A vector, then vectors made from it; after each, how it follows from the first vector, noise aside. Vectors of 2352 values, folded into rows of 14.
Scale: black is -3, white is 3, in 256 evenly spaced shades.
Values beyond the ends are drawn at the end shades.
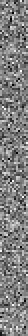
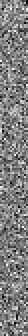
reversed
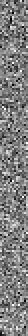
copied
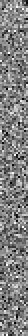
reversed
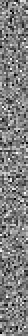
sign-scrambled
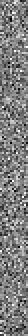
sign-scrambled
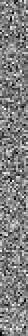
copied
